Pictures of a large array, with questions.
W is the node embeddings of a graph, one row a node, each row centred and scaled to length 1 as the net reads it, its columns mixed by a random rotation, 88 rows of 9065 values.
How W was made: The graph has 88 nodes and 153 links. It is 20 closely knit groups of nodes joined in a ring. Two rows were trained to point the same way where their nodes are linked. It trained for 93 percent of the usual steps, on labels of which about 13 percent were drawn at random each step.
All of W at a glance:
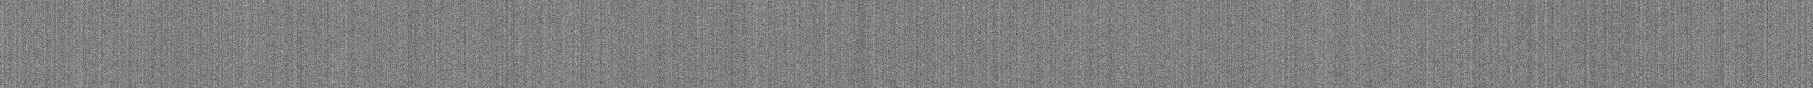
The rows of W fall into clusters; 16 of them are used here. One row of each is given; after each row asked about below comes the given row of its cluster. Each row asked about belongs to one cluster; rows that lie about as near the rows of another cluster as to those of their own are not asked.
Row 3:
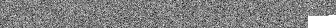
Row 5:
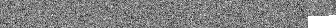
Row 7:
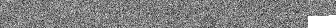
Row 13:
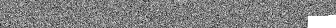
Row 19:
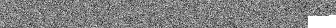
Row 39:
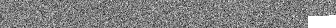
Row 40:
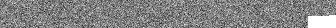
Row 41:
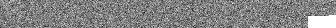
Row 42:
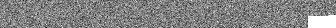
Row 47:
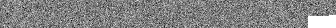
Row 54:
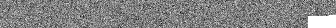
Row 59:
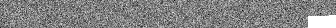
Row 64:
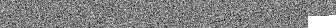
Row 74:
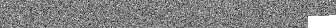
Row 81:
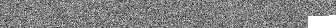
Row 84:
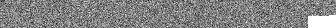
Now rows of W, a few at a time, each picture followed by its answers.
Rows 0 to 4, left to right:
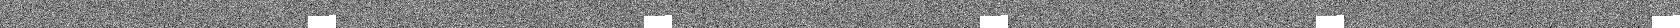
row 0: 47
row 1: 7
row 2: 74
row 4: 39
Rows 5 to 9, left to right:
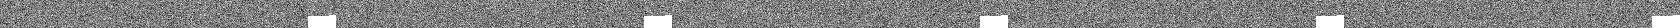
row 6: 74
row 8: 7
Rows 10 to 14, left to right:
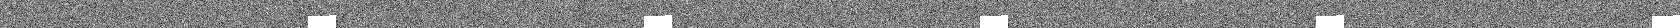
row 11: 59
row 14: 64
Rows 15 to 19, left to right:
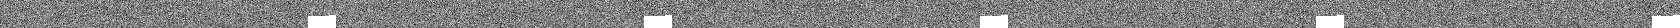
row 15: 5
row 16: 47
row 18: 39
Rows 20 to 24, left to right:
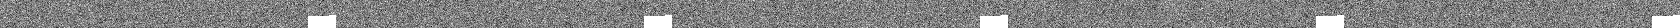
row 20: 64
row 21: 19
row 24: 84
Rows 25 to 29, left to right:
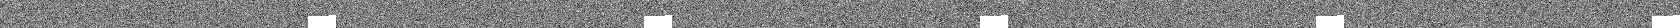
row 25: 5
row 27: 19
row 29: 7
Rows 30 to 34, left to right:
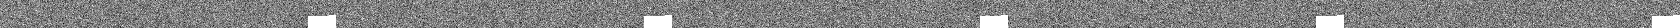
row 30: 54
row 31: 54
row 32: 19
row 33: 54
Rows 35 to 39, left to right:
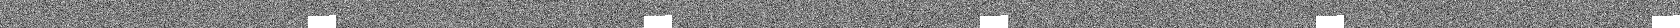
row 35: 47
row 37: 64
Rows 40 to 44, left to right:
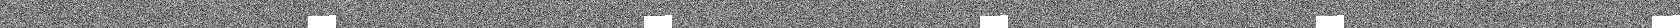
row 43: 40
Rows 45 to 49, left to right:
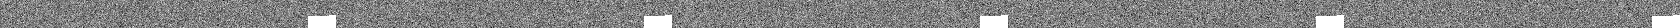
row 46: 42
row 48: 5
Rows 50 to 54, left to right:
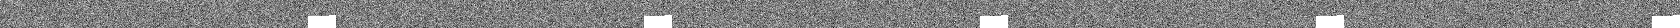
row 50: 40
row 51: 3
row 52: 40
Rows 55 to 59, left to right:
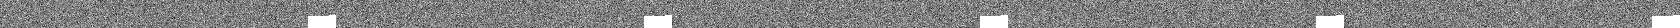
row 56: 84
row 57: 3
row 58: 54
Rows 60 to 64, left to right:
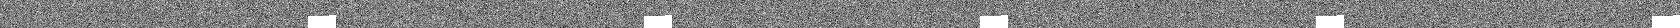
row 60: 74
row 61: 5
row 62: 40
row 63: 81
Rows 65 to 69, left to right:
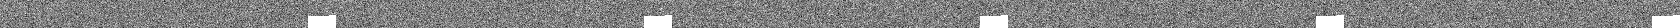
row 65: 64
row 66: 41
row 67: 13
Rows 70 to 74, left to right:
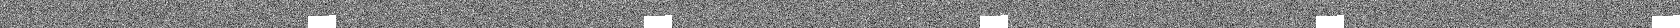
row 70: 74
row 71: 41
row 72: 42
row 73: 84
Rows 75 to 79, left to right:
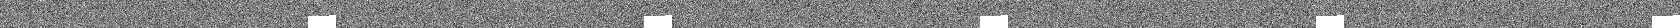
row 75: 84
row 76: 13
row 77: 59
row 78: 39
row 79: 74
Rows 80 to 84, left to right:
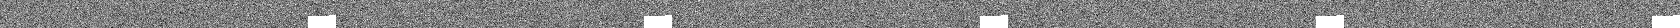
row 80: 54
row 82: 81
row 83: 41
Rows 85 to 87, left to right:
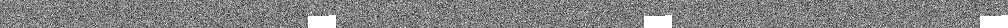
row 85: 5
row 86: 64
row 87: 47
